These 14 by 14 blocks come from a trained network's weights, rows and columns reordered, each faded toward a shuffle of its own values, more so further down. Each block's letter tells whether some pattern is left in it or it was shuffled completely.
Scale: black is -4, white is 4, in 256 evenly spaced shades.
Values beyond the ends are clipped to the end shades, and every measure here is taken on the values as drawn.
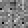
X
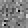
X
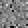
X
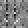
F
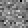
X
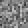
X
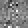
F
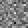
F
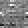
F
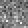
X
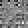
F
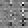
F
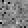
X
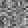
F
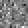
X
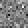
X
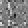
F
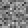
X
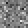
X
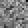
X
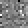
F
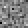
X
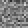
F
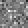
X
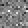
X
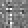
F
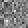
F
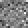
X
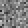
X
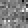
F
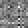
F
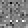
X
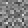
F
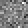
X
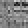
F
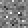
X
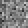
X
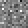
X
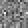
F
